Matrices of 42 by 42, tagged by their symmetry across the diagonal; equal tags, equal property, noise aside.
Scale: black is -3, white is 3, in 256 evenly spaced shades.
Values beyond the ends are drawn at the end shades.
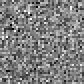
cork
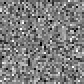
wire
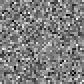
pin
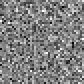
wire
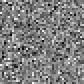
wire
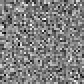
cork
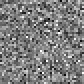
wire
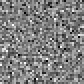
cork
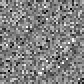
pin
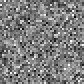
pin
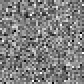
cork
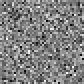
pin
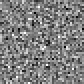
cork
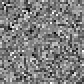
pin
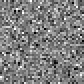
wire
